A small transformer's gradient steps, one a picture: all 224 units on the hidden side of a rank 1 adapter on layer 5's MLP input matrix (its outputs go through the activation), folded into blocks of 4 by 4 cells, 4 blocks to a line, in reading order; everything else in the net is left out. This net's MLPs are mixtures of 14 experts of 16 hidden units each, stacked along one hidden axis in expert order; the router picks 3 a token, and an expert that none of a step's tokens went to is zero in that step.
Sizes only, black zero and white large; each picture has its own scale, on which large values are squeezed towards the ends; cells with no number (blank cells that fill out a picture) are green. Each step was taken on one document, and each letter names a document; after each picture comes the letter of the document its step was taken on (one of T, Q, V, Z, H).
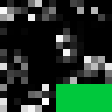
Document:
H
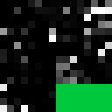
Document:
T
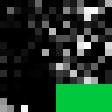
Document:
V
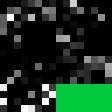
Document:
H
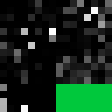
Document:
T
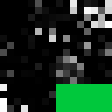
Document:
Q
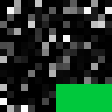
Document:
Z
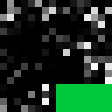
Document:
H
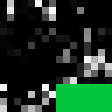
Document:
H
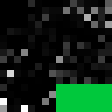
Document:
Q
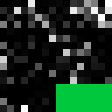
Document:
Z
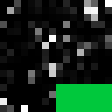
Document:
Z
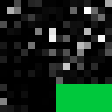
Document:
V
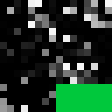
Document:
Z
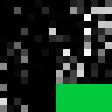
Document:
T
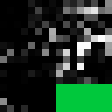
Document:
V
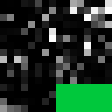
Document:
Q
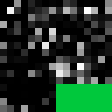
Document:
V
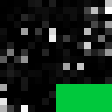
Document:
Q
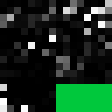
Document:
Q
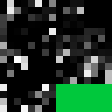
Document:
H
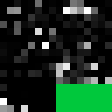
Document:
V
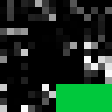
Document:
H
